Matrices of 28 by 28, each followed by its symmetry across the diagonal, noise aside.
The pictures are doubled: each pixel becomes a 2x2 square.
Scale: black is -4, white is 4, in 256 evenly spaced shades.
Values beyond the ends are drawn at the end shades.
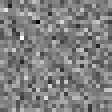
antisymmetric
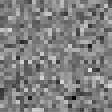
neither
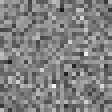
symmetric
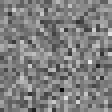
antisymmetric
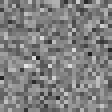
neither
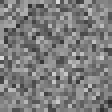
symmetric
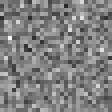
neither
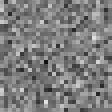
neither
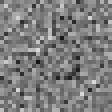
symmetric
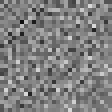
symmetric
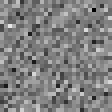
neither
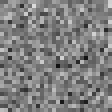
neither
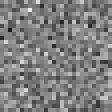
antisymmetric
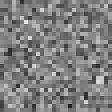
neither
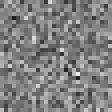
neither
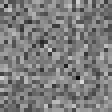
symmetric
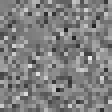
antisymmetric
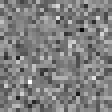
antisymmetric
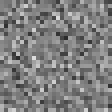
antisymmetric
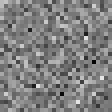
symmetric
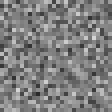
antisymmetric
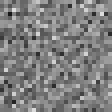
antisymmetric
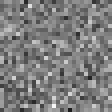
neither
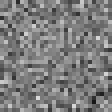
symmetric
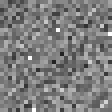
symmetric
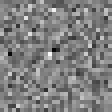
antisymmetric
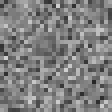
symmetric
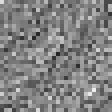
symmetric
